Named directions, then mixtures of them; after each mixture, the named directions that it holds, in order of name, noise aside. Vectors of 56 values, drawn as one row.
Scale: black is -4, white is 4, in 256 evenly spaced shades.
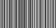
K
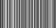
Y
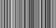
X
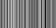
X, Y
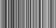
K, X, Y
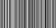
K, X, Y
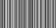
K, X, Y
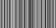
K, X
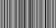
K, X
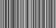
K, X, Y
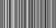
K, X, Y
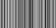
K, X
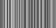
X, Y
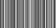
K, X, Y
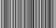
X, Y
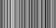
X, Y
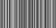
K, X, Y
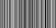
K, X, Y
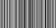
K, X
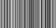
X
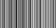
K, X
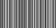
K, Y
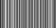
Y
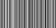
K, X, Y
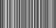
Y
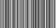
K
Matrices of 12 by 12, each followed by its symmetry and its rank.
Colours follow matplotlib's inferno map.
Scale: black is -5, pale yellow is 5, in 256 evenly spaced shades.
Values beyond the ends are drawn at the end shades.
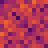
symmetric, full rank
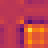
symmetric, rank one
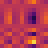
neither, rank one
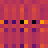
neither, rank one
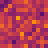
symmetric, full rank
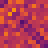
symmetric, full rank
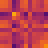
symmetric, rank two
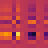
neither, rank one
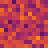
neither, full rank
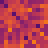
symmetric, full rank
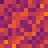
symmetric, full rank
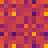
symmetric, rank two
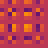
symmetric, rank one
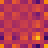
symmetric, rank one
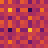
symmetric, rank two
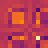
symmetric, rank two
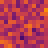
neither, full rank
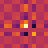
symmetric, rank one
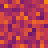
neither, full rank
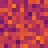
neither, full rank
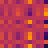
neither, rank one
